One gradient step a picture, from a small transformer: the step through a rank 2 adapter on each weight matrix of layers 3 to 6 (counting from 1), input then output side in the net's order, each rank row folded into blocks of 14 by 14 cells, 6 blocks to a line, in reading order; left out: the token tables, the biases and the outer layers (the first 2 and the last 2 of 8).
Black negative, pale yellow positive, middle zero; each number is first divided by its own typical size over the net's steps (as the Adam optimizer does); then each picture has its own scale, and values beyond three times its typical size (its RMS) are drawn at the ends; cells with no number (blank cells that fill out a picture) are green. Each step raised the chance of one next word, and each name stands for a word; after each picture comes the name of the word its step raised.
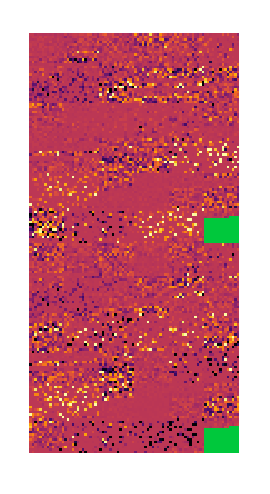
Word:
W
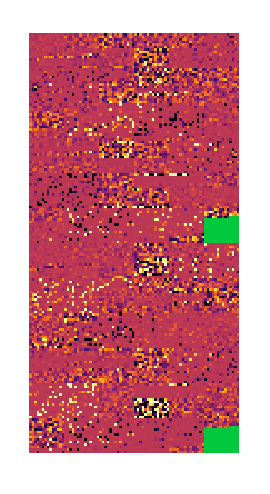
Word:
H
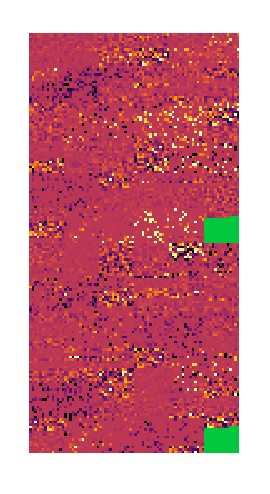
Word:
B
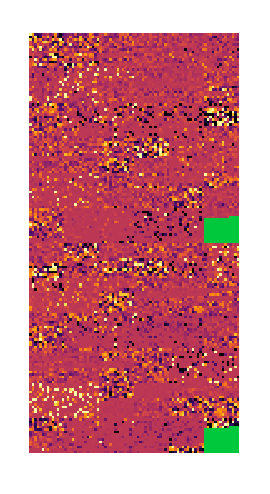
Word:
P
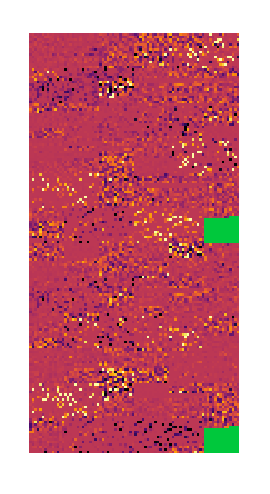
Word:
W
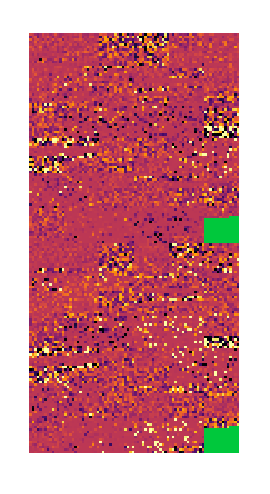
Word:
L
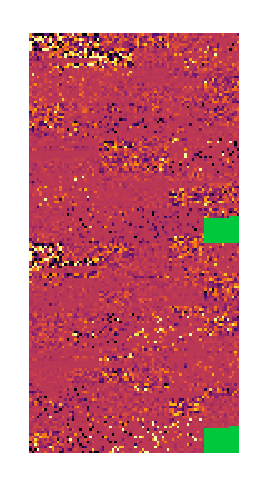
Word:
L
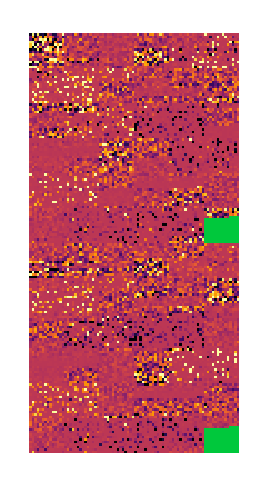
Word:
P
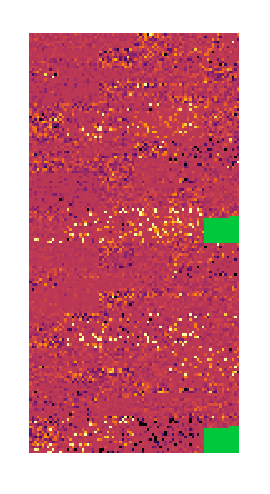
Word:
B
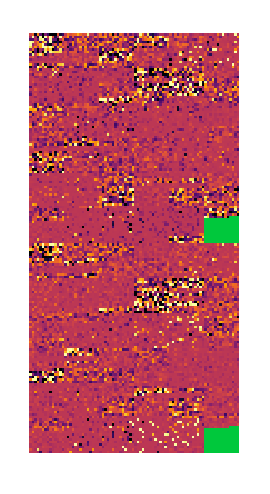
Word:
L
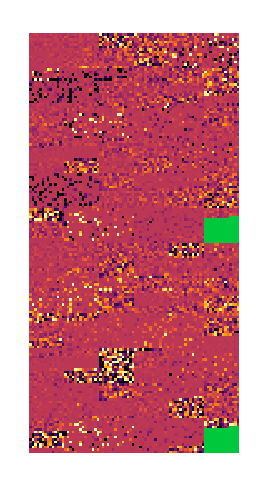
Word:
H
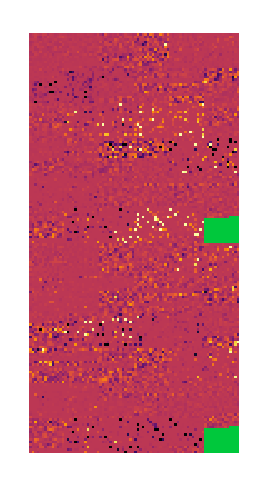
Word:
B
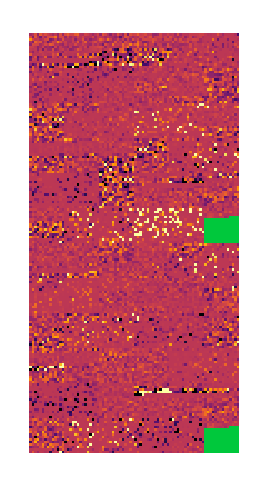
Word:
B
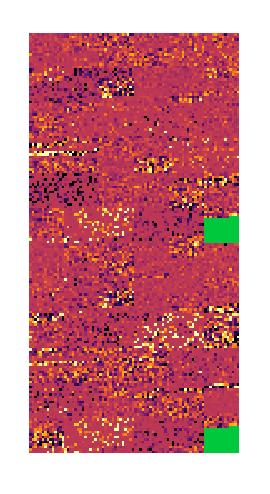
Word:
H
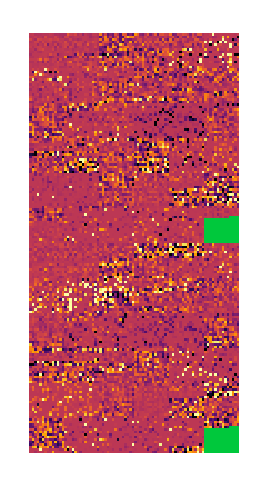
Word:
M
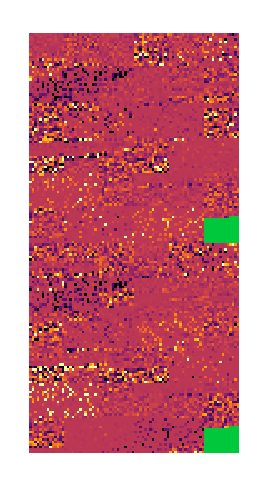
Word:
W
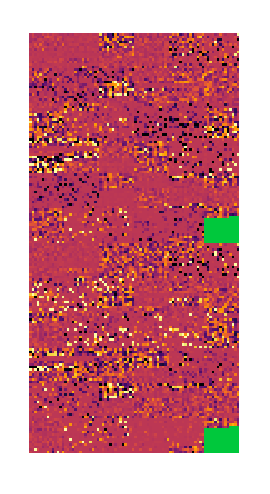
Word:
H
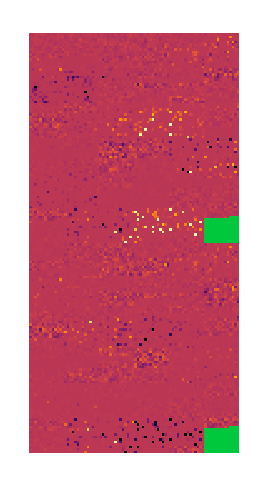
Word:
B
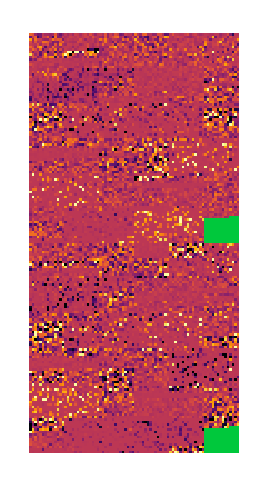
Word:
W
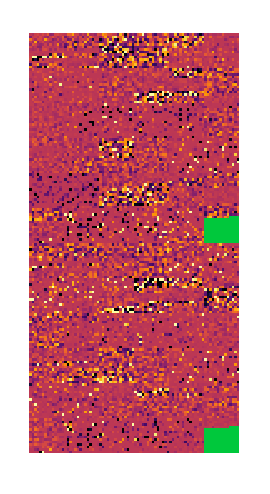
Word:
H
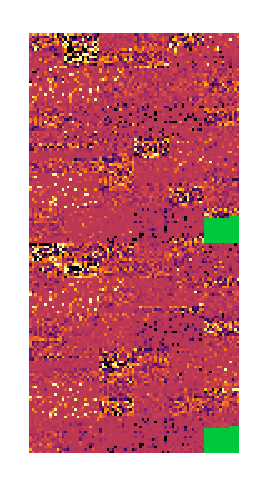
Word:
P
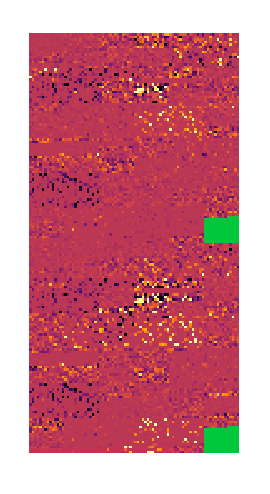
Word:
L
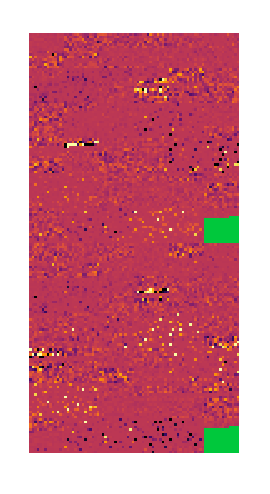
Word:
W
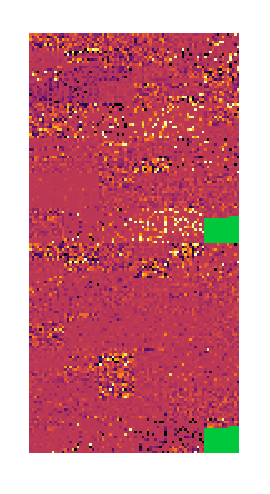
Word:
B
